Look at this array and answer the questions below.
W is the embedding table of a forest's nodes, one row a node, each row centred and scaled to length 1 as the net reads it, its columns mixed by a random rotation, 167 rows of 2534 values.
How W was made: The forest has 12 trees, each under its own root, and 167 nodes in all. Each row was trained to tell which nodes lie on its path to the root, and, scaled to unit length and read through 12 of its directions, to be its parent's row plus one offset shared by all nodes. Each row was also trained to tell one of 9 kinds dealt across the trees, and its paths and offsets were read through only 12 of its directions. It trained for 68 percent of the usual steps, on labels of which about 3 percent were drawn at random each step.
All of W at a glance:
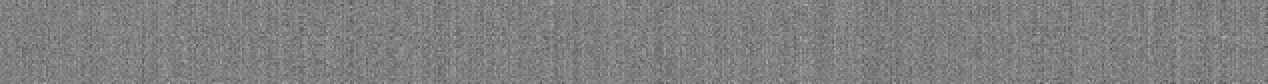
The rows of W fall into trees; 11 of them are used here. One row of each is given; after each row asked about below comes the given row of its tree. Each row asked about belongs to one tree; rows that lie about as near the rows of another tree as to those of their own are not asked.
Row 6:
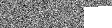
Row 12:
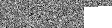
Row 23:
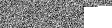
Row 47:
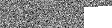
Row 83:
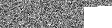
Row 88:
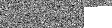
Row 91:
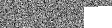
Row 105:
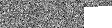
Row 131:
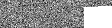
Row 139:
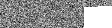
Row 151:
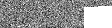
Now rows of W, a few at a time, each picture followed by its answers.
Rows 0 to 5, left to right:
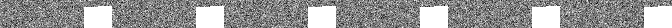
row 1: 151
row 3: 88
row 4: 6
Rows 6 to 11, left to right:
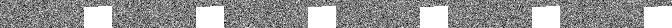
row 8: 91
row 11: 131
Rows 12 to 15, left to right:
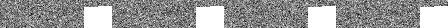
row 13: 12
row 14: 105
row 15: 91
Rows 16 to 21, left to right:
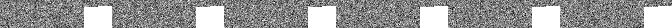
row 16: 131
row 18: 12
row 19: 151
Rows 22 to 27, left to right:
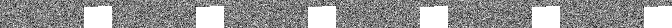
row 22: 91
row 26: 91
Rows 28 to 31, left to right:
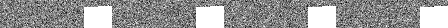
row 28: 105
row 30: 131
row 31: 91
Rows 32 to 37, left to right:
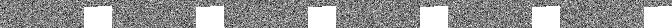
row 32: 12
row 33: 83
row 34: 12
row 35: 88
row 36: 151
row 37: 6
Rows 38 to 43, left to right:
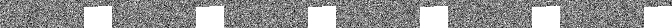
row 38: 105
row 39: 88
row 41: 88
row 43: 131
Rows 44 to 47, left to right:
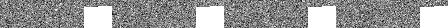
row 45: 83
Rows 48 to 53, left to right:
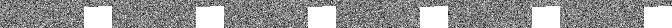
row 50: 6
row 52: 83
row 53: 12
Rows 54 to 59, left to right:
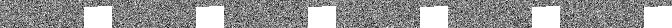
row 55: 88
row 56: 83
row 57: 47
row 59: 88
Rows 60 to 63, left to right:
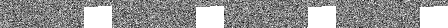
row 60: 83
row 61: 47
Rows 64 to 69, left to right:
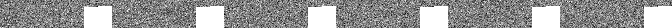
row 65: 12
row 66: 23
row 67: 12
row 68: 12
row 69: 151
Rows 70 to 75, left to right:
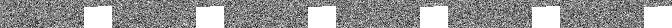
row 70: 47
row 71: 151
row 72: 23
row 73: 23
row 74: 91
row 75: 88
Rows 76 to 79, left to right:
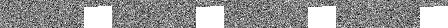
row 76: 23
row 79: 23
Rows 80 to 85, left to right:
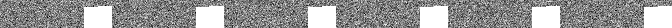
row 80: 47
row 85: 23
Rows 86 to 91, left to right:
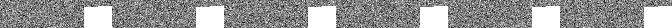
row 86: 12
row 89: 23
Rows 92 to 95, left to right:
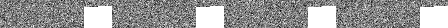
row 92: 83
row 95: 23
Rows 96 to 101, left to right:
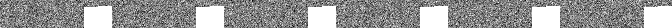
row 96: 105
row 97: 23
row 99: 105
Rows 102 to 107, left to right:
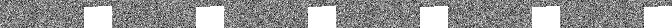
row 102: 88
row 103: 105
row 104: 88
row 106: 6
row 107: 131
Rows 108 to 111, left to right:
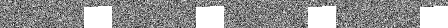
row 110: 83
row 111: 23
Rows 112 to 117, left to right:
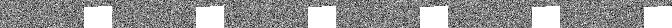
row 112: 12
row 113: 23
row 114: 47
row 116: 88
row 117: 131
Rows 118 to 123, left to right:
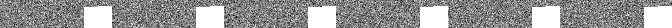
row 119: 91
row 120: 91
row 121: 88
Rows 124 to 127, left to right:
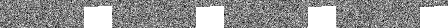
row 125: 139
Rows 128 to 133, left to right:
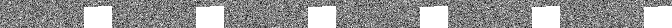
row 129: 12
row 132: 47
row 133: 6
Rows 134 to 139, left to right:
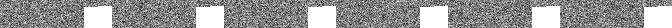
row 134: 88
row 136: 91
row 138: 83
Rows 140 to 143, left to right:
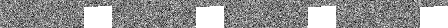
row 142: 23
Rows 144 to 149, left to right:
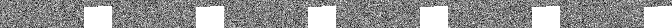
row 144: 12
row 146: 23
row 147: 88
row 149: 131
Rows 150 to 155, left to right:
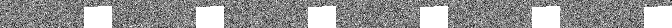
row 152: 6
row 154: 6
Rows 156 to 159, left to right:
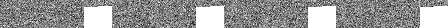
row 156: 6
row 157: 47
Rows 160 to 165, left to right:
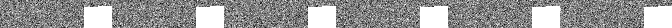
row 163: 91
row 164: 12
